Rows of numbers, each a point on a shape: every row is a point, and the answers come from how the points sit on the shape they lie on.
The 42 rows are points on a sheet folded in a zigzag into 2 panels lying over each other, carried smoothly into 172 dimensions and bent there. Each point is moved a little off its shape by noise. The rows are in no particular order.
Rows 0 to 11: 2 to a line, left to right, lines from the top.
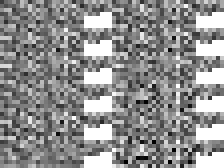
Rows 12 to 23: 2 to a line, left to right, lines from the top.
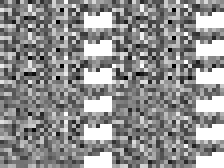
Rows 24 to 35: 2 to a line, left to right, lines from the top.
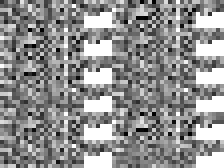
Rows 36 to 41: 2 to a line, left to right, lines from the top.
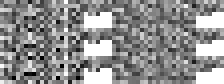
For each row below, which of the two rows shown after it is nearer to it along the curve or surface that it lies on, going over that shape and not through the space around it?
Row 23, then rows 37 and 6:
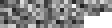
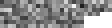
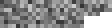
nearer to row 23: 6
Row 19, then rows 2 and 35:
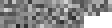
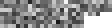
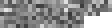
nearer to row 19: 2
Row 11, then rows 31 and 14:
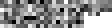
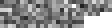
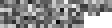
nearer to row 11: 14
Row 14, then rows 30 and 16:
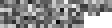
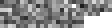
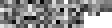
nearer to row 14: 16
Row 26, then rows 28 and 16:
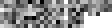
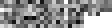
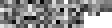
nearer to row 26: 16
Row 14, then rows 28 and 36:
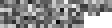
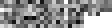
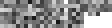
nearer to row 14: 36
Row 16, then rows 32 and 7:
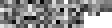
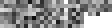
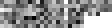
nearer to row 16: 32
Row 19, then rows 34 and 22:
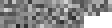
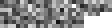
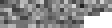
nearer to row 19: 34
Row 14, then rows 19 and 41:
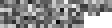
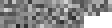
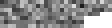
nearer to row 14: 19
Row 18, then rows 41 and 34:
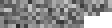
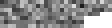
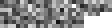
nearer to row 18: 34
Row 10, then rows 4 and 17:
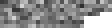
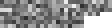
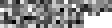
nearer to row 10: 4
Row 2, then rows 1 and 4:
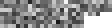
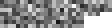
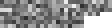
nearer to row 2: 1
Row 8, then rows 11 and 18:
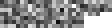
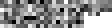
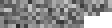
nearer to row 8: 18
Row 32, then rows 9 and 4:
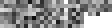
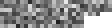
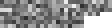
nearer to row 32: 9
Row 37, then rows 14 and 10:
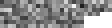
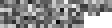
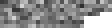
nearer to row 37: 10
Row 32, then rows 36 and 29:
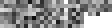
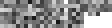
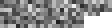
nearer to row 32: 36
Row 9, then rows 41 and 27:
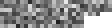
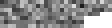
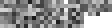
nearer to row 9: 27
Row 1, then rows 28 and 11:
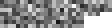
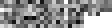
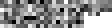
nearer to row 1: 11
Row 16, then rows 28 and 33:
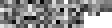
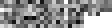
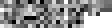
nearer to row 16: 33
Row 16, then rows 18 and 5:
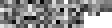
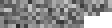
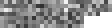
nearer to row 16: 18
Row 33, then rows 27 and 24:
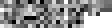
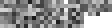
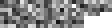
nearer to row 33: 27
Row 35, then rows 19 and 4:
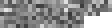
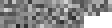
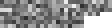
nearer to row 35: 4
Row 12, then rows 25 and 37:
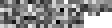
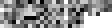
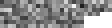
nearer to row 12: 25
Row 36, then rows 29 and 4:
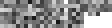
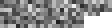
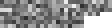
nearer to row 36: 29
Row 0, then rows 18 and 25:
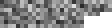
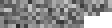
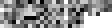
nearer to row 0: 18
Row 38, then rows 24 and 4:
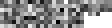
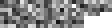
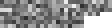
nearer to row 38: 24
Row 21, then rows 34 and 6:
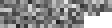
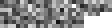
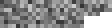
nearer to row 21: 34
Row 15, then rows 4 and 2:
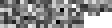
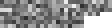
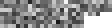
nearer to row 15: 2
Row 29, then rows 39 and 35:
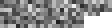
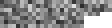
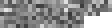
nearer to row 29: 39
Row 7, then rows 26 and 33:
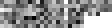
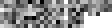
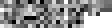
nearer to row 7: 33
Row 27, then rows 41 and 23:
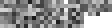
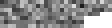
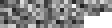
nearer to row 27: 23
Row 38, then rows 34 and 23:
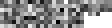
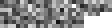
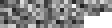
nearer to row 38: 34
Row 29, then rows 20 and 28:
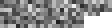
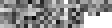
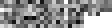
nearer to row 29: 20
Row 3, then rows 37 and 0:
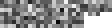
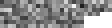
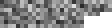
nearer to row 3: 0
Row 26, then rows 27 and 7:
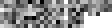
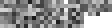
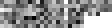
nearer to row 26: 27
